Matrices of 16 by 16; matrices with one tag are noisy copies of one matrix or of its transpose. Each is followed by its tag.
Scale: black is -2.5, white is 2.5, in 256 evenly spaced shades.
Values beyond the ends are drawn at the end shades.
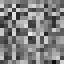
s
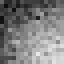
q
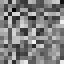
s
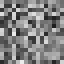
s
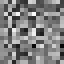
s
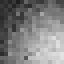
q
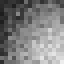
q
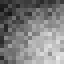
q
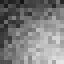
q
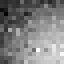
q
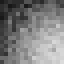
q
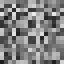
s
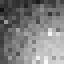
q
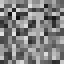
s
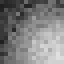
q
